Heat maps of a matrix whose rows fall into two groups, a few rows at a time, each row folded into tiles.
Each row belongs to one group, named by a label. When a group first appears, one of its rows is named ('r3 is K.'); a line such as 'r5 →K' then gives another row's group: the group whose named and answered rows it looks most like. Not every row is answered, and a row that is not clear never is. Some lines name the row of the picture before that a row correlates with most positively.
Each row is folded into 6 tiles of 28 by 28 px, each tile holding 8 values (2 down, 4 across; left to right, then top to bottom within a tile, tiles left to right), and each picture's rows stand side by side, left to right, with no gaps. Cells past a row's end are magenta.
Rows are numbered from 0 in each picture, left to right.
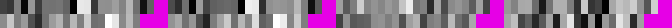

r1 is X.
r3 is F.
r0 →X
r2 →F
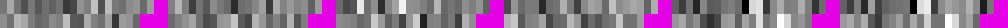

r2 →F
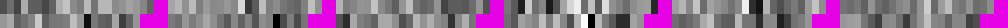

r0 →F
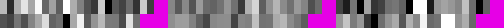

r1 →X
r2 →X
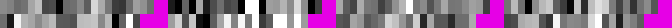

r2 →F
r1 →X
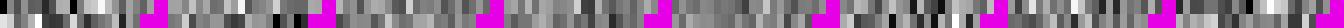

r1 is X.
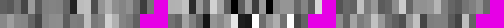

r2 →F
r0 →X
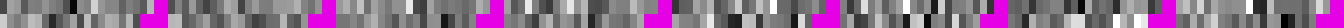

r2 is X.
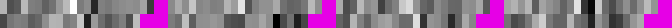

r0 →F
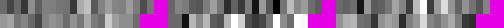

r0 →X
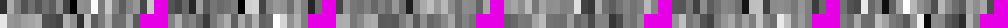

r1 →X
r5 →F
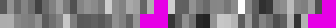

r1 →F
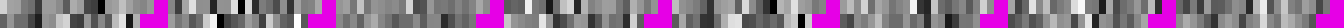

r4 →F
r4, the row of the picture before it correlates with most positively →1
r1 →F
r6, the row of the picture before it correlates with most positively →1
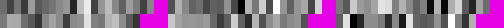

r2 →F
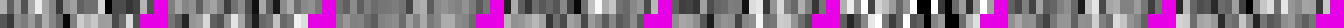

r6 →X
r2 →X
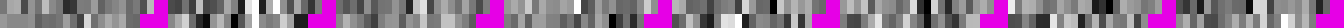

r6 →F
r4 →F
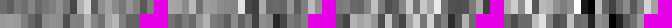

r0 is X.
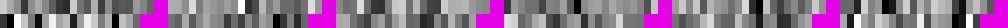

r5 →F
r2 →F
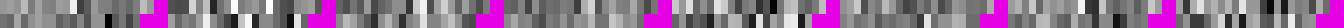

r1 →F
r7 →F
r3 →X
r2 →X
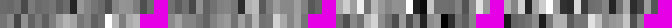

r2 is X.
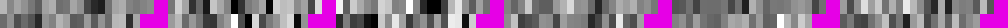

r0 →F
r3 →F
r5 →F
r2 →F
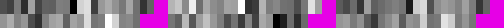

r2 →X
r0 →X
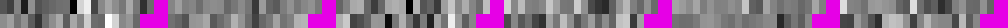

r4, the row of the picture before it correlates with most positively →1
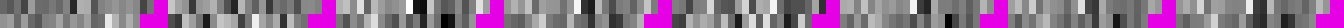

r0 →X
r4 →F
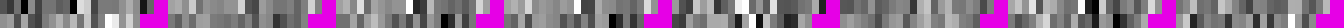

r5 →X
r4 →F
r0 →X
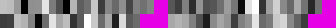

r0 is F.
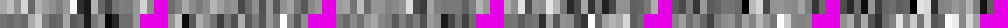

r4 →X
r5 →X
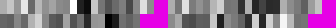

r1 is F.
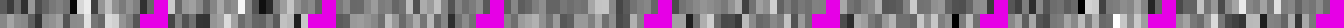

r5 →F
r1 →F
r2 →F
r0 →X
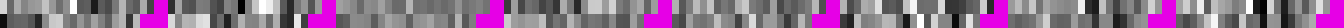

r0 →F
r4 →F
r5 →F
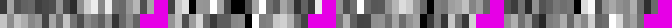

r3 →X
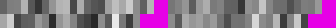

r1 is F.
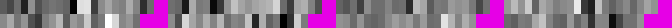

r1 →F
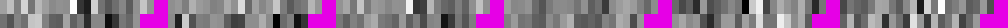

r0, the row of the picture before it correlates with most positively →3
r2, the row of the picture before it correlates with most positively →3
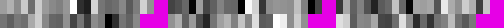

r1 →X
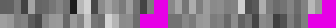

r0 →X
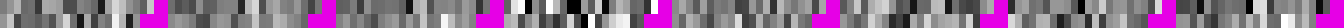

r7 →X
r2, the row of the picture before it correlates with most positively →0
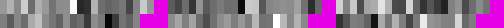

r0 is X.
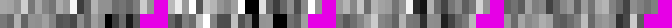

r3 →F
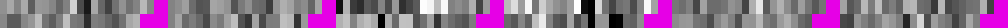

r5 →F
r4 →X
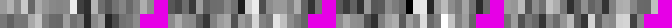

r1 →X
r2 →X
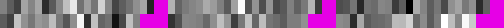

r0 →F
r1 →F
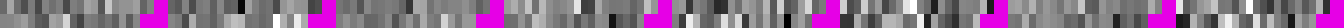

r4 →F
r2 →X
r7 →F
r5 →F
